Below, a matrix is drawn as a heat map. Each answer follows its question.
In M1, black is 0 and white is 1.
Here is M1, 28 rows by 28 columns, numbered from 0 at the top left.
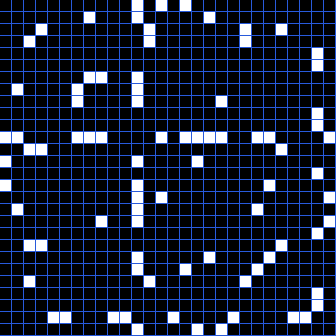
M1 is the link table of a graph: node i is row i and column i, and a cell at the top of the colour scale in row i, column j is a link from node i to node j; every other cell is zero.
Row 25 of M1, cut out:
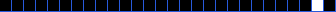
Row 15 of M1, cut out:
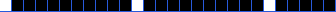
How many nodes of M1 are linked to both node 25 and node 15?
0
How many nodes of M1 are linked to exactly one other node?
8
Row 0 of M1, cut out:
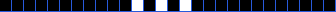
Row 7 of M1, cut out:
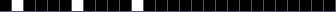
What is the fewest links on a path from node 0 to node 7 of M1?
2
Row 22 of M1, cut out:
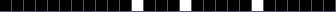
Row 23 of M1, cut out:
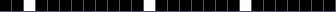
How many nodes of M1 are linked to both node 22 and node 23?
0
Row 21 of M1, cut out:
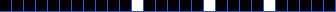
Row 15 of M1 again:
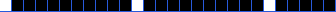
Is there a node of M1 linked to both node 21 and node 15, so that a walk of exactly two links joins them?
yes
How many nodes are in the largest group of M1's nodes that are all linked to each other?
3
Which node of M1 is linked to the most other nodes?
node 11
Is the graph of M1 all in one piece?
no
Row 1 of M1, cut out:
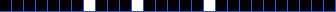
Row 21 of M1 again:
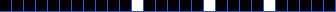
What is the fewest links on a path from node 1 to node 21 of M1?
2
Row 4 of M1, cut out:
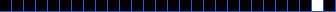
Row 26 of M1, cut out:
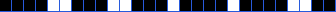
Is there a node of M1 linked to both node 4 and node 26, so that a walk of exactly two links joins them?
no
